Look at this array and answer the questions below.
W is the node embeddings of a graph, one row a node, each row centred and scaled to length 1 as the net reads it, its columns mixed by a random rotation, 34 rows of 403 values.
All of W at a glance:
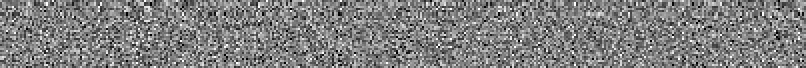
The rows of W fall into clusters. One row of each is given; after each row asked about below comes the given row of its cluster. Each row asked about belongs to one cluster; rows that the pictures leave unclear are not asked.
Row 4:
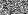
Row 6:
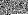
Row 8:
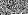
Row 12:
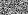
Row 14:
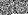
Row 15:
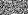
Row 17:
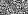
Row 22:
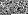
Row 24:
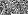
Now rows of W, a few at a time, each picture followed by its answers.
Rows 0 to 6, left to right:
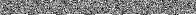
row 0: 4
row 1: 17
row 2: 17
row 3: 22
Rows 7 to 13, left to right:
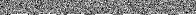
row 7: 6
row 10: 22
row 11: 24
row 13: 8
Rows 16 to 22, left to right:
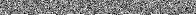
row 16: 4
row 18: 15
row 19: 4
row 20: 12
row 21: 24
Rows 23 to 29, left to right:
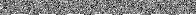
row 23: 4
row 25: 15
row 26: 8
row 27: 6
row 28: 24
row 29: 12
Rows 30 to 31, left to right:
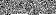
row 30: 6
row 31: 24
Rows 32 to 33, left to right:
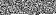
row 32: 17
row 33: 14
